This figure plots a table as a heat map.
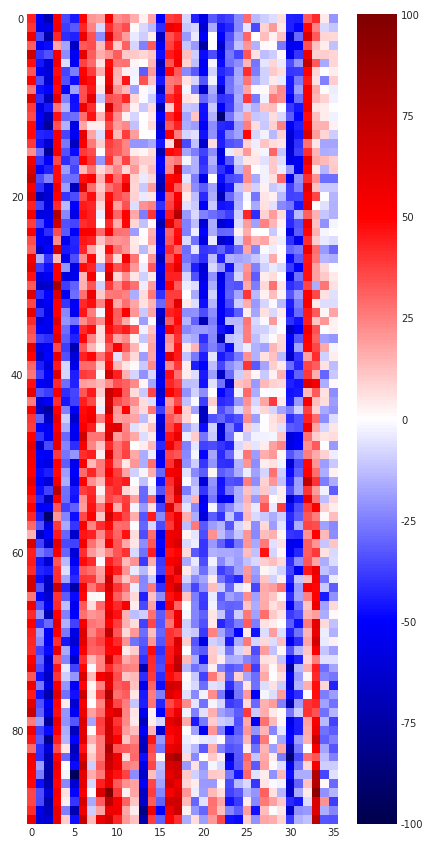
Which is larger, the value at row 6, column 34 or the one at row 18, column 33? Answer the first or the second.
the second
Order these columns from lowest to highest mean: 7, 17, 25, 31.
31, 25, 7, 17
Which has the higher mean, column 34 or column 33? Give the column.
33
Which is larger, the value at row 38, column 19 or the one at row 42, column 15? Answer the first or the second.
the first
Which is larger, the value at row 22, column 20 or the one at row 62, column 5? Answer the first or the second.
the first
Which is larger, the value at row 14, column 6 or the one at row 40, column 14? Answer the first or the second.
the first
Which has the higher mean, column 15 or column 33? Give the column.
33
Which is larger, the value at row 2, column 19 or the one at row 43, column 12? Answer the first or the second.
the second
